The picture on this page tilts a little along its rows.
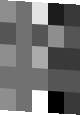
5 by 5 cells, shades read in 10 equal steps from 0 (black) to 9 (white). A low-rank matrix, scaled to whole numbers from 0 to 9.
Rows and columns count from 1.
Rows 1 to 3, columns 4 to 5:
1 2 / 5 3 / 2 2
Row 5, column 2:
4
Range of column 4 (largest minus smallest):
5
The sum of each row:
20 18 19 18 20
